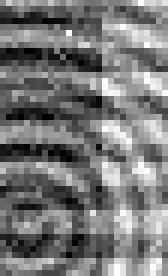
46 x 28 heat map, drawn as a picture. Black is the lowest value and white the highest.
Mirror symmetry: none. Seam: vertical, 60% of the way across, the right part higher. Stripes: horizontal, repeating 6 times. Rings: centred on the bottom left.
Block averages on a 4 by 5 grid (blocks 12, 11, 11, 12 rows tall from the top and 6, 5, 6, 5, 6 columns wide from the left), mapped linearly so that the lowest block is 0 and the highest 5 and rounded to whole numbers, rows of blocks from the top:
00044
11155
00044
11155
